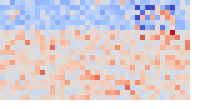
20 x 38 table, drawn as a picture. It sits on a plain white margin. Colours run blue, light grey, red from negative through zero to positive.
A horizontal seam about 30% of the way down splits the table, and the bottom part is higher. There are no regular stripes. The top right is the roughest part. In the top right lies a patch that is rougher than the rest.
